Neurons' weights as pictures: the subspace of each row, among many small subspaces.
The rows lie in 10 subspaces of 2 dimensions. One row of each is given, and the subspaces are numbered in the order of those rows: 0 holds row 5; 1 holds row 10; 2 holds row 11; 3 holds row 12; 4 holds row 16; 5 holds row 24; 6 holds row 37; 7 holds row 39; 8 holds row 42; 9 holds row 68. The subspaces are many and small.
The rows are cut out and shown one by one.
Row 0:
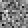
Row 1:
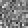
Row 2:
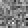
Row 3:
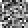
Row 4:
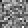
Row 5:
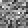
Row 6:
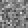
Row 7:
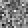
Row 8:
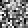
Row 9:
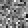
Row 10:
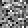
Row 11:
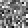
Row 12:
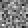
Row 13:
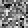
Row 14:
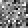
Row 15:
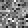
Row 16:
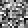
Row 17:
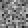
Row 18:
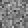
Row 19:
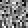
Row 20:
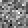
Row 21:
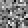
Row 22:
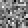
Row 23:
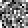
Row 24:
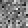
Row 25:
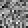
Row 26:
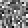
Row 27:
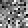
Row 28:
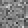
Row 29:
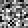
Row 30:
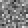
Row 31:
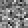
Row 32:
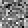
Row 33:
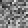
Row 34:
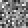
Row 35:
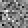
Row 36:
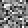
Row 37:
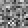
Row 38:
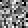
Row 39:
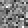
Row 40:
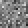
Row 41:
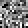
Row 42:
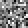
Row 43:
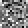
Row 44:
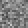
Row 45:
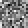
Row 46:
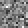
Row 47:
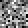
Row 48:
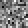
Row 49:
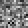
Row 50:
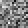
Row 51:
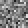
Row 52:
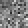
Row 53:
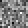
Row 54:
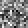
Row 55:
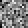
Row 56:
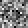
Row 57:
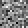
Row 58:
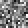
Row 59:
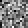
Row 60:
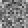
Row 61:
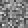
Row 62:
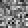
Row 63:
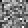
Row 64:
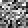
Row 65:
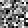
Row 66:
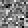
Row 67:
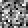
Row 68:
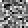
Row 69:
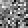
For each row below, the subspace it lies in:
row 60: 1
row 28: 2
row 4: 9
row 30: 3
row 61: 4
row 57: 1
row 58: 4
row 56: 0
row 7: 4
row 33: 0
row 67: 5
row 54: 0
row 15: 3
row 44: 8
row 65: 7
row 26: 2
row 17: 3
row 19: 7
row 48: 8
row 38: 7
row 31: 8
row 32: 2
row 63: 9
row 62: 6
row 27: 5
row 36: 9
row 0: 3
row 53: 6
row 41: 9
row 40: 5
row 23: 1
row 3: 9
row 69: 5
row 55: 1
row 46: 7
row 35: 3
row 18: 2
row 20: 0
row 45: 2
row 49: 6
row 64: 0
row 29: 6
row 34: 8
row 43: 1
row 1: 9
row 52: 5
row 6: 6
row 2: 6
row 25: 1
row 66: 7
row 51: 4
